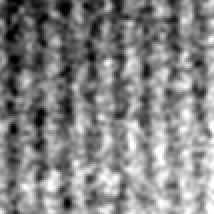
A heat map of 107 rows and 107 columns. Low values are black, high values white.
The bottom right is the ninth with the highest average. Stripes running up and down repeat 8 times from left to right. The top left is the ninth with the lowest average. The field climbs toward the bottom right. The histogram is bell-shaped.
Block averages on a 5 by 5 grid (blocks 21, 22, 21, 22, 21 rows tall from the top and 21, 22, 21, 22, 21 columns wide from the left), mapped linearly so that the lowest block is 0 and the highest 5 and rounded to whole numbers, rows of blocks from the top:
0 1 1 2 3 | 1 2 2 3 3 | 1 2 3 3 4 | 2 3 3 5 5 | 3 4 4 5 5
